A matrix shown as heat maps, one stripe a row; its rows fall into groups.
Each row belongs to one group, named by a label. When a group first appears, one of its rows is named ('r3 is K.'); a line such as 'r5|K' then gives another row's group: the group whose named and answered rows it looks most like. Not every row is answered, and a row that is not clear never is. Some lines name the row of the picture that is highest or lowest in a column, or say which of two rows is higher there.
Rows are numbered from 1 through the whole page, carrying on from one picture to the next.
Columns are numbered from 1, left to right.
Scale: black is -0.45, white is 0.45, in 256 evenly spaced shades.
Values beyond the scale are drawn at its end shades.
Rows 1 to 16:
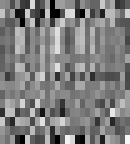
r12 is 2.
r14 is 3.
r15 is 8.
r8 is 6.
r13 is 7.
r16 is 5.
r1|8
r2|5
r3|8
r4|6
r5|6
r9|3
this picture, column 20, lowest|14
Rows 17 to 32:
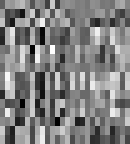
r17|2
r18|8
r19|3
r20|7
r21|7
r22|2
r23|2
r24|2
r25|7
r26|7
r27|7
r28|8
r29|7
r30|5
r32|3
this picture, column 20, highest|20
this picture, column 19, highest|26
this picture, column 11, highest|22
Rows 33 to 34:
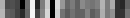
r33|8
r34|8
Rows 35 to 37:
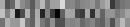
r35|3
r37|2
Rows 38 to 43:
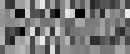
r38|3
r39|5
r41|8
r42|3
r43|2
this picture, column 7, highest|41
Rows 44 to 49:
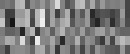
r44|6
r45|3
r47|8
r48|2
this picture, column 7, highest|47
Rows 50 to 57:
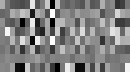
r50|8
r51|2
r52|8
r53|7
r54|2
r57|5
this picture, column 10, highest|50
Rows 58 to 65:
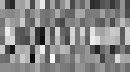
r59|6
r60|2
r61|7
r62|7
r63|3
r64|2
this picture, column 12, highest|61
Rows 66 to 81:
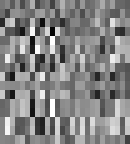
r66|8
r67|3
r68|7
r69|8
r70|2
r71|2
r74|3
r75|6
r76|3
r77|2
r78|2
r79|7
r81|6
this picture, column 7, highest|69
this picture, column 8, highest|71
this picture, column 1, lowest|68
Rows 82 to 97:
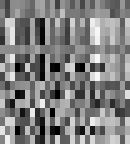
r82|3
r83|3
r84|7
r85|7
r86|7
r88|7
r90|7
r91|3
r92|5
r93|3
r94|8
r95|7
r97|7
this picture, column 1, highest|96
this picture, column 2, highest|97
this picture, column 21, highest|94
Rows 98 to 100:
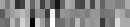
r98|5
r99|2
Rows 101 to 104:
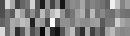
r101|7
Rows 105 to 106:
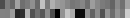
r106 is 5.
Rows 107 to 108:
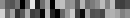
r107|8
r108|5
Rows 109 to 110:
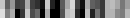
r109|5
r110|5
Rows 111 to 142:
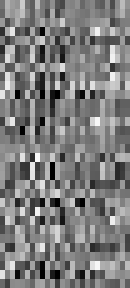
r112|2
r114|7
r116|7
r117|7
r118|3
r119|7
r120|7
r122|8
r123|8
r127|6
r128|2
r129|8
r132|6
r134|2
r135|7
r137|6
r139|2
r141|5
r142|3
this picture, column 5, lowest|125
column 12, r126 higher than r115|Yes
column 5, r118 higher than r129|Yes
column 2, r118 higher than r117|No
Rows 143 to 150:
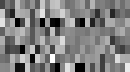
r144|3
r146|2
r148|8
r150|5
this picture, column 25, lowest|148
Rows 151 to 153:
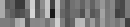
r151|8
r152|8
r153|6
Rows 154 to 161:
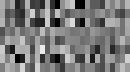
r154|5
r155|8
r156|5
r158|2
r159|3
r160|5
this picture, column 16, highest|161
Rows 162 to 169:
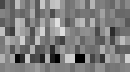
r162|6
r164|6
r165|3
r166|2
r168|5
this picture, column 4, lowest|168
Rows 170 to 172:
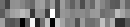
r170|3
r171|2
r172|8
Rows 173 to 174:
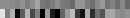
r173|6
